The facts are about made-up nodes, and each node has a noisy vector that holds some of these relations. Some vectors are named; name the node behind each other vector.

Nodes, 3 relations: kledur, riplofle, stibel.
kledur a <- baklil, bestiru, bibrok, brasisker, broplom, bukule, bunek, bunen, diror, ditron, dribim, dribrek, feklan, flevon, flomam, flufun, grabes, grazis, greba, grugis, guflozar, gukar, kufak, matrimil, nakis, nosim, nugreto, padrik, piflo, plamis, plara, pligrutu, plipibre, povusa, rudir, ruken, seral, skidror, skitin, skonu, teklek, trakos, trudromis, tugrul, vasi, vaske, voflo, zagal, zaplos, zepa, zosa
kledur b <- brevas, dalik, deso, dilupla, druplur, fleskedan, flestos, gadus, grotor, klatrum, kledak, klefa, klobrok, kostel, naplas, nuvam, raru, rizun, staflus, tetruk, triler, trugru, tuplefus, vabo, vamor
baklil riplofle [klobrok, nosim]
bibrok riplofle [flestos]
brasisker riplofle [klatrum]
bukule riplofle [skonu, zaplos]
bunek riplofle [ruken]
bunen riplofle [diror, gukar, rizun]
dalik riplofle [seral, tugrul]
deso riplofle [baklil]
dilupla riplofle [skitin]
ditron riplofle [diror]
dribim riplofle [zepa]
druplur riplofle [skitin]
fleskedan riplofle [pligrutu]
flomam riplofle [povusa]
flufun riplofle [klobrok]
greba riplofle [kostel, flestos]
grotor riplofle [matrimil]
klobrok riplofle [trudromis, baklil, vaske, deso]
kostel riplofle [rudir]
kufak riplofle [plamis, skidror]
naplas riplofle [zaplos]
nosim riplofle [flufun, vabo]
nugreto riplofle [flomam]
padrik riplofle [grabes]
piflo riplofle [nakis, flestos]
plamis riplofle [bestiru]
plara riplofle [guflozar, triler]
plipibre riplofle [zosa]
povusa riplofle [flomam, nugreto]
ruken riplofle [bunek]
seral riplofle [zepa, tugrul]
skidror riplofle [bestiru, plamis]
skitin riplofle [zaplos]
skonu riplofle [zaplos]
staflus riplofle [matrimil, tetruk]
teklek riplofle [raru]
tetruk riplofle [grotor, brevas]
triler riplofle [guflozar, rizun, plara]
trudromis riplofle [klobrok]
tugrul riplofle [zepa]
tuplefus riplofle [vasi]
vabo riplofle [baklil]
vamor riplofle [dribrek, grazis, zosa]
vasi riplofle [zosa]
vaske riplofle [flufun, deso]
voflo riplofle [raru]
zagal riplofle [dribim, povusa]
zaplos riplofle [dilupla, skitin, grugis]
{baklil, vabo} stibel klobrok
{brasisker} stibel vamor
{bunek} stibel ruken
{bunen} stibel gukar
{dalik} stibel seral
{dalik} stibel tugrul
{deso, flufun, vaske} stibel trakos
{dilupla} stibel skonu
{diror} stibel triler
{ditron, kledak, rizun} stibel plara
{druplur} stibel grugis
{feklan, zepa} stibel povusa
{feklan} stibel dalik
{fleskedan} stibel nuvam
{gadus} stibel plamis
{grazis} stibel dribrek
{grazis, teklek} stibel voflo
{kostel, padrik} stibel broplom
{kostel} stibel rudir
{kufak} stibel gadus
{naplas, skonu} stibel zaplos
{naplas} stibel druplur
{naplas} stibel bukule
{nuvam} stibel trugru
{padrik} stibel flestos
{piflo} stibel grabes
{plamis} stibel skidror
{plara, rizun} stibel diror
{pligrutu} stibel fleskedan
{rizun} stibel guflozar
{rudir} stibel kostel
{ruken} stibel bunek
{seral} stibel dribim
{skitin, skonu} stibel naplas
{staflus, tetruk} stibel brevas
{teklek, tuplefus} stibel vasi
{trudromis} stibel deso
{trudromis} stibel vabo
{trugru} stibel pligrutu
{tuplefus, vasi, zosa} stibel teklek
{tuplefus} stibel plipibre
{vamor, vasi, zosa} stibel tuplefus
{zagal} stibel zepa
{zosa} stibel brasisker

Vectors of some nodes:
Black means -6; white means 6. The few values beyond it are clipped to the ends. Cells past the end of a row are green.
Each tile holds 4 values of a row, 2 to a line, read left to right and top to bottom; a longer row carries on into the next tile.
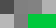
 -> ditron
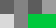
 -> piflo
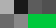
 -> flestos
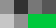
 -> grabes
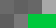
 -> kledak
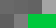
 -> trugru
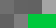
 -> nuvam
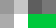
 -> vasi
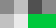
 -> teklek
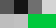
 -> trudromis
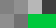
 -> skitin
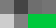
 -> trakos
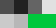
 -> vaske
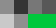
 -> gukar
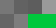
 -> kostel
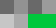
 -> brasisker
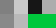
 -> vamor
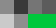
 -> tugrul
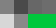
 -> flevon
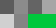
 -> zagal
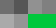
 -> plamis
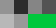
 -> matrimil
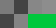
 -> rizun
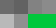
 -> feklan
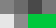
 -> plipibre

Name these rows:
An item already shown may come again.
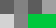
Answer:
piflo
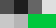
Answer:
vaske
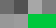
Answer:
rudir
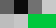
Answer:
baklil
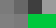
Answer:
tetruk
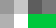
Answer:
vasi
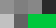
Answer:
zaplos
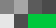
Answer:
bukule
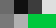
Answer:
vabo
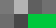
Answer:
naplas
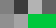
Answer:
zepa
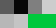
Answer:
flufun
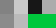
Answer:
vamor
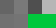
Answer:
fleskedan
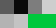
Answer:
flufun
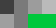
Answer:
plara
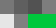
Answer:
bibrok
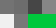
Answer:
greba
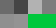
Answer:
diror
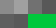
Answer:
dilupla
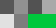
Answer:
bunen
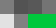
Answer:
skidror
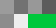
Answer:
zosa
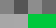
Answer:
grazis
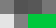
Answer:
skidror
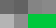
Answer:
feklan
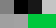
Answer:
klobrok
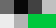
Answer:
nosim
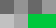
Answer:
brasisker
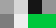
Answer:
tuplefus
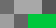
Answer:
skonu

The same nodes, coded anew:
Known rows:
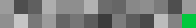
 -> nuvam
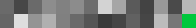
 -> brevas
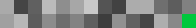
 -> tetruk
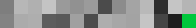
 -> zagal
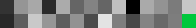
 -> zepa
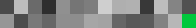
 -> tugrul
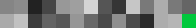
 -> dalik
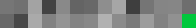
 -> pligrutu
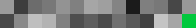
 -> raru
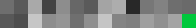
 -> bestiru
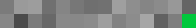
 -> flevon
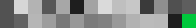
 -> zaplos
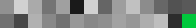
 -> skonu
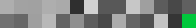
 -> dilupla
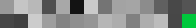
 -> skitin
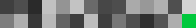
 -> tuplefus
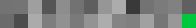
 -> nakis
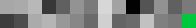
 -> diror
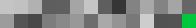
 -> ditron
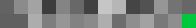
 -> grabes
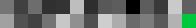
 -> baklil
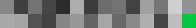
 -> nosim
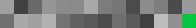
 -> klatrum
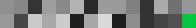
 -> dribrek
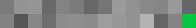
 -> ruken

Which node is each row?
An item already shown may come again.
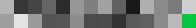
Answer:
deso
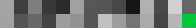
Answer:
trudromis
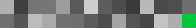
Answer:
rizun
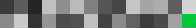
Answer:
vamor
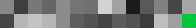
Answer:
flestos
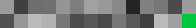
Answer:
raru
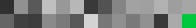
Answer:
brasisker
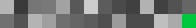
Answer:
rizun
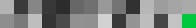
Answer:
flufun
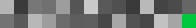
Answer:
rizun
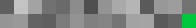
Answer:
skidror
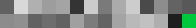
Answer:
bukule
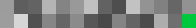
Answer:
fleskedan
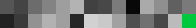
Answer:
zosa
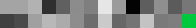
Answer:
diror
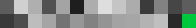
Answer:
grugis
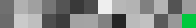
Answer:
trakos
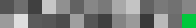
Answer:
triler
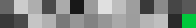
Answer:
grugis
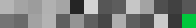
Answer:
dilupla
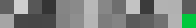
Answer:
seral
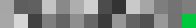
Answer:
staflus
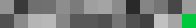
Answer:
raru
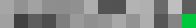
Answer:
padrik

